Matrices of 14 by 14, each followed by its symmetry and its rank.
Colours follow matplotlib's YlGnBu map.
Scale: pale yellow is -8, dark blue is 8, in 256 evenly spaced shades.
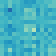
neither, rank three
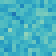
neither, full rank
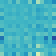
antisymmetric, rank two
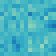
neither, rank three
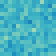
neither, full rank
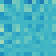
antisymmetric, rank two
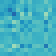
symmetric, rank two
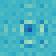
symmetric, rank two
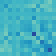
symmetric, rank three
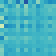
antisymmetric, rank two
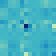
symmetric, rank two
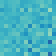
neither, rank three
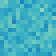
neither, full rank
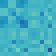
symmetric, rank three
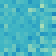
neither, rank three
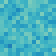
neither, full rank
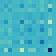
symmetric, rank two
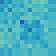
symmetric, rank three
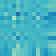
antisymmetric, rank two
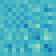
symmetric, rank three
